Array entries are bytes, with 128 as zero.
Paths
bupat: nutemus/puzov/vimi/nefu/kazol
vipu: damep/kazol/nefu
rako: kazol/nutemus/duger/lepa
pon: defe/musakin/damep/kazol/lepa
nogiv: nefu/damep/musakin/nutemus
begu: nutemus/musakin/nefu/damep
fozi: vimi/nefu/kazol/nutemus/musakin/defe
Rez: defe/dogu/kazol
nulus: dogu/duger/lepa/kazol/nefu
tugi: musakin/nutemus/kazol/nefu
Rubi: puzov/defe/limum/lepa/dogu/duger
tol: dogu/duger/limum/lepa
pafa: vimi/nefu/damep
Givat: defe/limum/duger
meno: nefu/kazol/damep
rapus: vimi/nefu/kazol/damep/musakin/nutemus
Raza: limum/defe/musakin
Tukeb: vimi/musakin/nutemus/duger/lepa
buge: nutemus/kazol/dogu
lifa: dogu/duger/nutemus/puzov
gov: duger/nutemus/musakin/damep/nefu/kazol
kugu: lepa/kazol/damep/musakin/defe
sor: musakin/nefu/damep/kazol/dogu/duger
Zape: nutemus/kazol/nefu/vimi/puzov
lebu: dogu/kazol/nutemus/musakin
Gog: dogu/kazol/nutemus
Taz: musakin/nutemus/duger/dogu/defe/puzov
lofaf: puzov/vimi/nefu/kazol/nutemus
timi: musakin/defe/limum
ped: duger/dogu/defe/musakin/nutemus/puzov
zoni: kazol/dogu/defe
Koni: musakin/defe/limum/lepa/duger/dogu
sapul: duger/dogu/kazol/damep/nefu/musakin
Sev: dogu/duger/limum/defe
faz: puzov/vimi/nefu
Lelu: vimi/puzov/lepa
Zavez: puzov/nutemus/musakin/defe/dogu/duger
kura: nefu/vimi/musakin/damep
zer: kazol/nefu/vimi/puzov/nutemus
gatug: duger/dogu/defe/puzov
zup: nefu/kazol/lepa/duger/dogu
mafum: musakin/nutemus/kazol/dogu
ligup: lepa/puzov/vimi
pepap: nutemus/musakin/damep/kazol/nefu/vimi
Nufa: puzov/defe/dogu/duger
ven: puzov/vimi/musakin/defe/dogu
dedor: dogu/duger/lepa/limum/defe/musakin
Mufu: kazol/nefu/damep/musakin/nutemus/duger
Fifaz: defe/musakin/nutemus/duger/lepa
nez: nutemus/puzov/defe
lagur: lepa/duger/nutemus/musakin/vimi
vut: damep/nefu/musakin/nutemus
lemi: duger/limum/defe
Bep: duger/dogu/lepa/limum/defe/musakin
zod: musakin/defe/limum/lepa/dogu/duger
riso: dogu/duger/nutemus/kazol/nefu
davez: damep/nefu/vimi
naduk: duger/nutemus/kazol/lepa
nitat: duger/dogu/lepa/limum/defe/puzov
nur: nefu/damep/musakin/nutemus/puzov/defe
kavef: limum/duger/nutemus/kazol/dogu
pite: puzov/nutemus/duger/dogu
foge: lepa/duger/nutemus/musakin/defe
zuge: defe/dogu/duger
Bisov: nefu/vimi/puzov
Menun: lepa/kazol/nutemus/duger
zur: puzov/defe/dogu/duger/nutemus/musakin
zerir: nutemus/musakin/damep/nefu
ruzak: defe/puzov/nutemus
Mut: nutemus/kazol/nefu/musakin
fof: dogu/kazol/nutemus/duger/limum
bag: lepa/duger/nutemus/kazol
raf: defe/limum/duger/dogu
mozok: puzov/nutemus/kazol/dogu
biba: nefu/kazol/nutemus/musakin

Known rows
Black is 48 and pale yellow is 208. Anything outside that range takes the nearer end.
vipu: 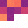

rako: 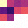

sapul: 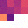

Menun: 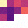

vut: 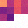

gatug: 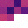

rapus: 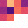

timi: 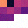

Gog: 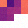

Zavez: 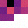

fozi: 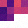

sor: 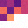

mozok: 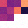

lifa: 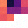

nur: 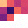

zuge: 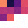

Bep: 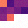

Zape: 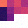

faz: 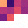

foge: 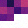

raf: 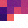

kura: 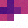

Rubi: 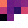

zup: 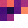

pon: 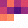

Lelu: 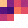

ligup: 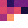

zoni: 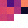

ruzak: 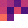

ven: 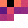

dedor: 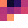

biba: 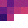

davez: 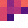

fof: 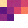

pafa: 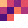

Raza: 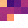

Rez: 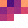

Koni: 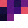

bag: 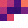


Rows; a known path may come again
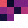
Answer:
zod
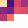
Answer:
bupat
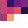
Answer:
ligup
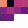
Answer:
timi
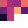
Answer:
mafum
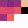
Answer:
kavef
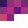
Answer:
pepap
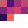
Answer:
Givat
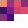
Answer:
zer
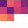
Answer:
meno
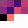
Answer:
begu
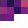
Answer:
foge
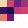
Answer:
pite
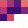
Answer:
bag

